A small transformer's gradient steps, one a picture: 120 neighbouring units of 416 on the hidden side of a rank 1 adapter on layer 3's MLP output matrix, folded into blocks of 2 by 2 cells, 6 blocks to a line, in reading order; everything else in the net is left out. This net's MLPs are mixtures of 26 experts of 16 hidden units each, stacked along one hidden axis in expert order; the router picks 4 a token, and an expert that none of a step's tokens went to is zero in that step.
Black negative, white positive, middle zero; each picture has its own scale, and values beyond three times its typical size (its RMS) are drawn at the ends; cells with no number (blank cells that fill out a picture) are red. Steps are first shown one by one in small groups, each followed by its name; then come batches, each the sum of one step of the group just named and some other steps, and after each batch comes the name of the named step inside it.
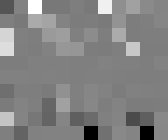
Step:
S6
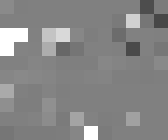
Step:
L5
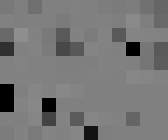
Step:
L5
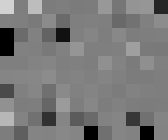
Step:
S6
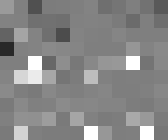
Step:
L5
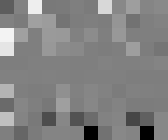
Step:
S6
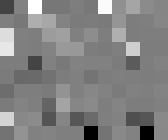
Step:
S6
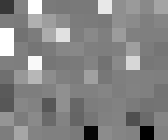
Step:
S6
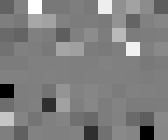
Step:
S6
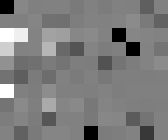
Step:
L5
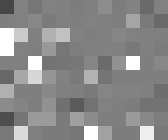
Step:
L5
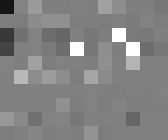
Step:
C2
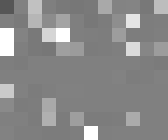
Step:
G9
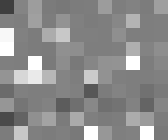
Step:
G9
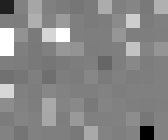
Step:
G9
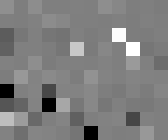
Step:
C2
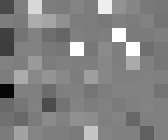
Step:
C2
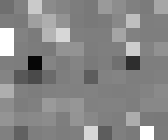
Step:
G9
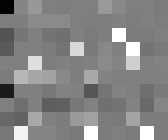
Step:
C2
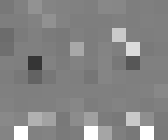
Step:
C2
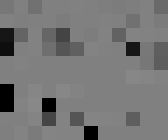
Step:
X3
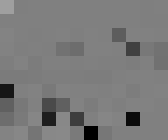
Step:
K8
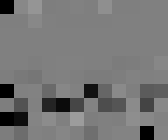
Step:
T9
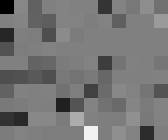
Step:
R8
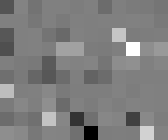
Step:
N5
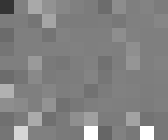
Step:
R8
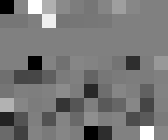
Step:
T9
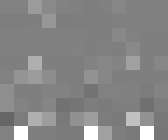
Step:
T9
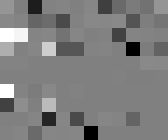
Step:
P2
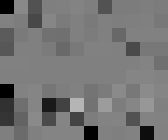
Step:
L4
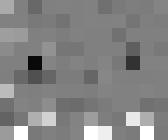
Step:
P2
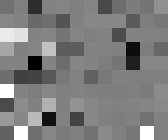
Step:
P2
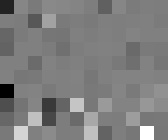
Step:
L4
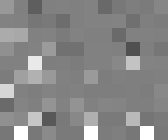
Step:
P2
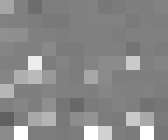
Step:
P2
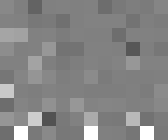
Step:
P2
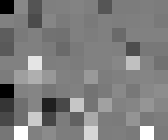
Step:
L4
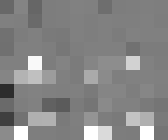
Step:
L4
